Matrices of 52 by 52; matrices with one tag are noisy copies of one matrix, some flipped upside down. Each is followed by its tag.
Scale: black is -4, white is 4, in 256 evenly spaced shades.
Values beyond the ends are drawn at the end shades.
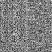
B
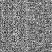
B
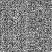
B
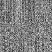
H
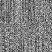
H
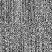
H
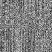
H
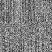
H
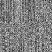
H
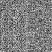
B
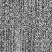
H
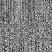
H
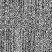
H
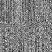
H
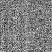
B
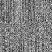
H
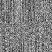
H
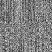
H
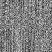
H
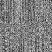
H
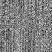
H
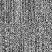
H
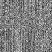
H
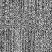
H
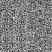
B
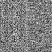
B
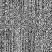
H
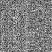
B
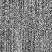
H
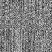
H
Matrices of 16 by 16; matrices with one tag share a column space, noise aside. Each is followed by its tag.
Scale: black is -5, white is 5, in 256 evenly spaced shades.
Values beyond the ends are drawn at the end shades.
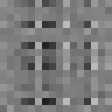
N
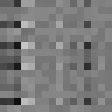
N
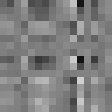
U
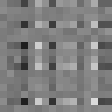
N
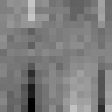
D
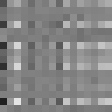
N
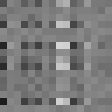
N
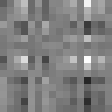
U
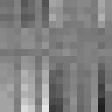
D
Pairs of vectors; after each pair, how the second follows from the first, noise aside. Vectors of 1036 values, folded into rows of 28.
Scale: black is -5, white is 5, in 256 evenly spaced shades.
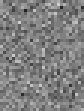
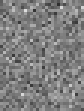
negated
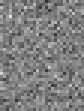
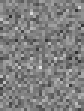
wrapped around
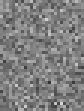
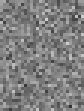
wrapped around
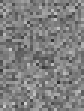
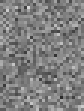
wrapped around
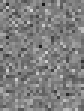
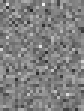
negated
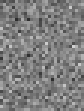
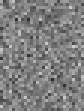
sign-scrambled
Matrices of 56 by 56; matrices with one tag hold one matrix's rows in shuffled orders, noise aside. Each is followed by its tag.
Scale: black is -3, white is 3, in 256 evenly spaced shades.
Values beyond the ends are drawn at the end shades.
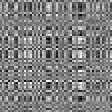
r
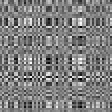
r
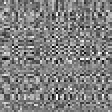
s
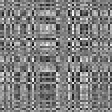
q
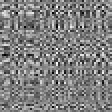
s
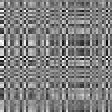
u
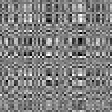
r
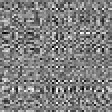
s
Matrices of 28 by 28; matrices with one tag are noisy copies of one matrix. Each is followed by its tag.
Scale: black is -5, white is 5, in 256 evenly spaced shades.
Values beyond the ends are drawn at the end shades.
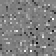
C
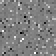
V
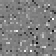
C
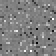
C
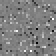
C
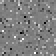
V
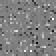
C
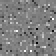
C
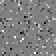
V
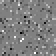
V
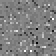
C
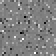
V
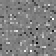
C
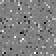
V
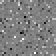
V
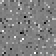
V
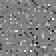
C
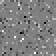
V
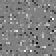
C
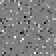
V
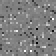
C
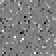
V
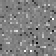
C
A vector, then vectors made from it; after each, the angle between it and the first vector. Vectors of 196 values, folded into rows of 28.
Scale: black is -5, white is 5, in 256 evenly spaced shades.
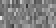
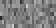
nearly opposite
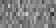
partly opposed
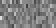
nearly parallel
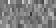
orthogonal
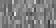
orthogonal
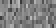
nearly opposite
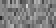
nearly opposite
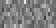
orthogonal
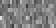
nearly parallel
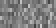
partly aligned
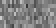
nearly parallel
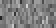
nearly opposite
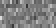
nearly parallel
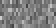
nearly parallel
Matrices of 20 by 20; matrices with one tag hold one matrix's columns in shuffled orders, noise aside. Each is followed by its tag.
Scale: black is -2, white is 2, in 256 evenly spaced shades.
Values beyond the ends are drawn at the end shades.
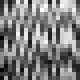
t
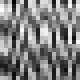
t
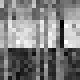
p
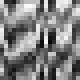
t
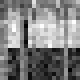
p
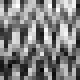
t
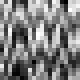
t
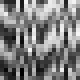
t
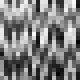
t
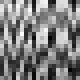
t
